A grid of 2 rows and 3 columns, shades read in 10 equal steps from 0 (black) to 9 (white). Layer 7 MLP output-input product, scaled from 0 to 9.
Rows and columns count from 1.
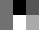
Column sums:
8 9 9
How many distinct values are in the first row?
3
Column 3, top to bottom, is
3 6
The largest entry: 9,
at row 2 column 2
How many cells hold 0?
1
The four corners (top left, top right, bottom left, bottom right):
4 3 4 6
